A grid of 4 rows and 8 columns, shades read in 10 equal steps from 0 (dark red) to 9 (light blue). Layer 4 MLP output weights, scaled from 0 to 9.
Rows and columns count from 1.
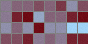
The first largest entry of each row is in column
7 4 7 4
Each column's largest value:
6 4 6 7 6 6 9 9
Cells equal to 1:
5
